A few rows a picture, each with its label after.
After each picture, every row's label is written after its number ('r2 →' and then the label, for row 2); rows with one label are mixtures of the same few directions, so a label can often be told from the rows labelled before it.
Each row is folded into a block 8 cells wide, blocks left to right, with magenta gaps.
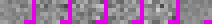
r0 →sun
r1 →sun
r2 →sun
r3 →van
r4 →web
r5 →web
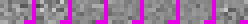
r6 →sun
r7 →van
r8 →sun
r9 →van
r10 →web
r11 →web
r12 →web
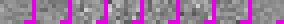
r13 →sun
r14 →web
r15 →web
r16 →sun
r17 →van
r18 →web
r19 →van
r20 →web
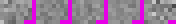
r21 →web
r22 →web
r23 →sun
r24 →sun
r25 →sun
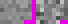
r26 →sun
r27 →van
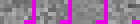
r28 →web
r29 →web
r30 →sun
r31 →sun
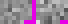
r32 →web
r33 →web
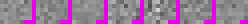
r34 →van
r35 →web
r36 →web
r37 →web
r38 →van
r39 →van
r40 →web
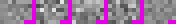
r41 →sun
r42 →van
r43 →web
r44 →sun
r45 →van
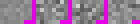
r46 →van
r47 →van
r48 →van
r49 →sun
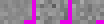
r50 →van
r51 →web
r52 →sun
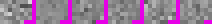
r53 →sun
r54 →web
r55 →web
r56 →web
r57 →sun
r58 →sun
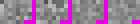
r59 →sun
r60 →sun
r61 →van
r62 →sun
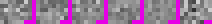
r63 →van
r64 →web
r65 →van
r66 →web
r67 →van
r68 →van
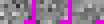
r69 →web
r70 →web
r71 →web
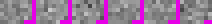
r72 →sun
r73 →web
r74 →web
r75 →web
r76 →sun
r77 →sun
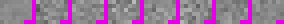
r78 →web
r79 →sun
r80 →sun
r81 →van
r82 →web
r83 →web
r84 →web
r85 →van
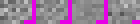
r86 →van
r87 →van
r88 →sun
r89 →web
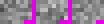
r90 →sun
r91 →web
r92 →web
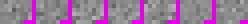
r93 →web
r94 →van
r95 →van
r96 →van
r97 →sun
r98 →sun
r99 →van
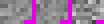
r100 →van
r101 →sun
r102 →van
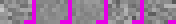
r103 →sun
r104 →van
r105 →web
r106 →sun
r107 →sun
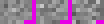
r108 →van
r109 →van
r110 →van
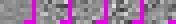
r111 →sun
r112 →sun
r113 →van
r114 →van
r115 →sun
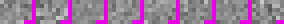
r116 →sun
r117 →van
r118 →web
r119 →van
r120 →web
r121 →van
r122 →sun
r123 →sun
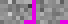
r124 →sun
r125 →van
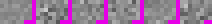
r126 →sun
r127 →web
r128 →sun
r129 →van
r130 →van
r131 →van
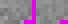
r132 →van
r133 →van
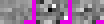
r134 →web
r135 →web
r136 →web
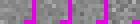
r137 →web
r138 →web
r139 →sun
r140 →van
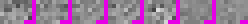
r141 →web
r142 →sun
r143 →van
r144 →van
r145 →web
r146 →van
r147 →web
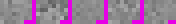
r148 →web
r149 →web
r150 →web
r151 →sun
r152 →web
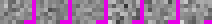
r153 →van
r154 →web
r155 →van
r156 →web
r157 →van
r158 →web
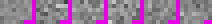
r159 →van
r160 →sun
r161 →sun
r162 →web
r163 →van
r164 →web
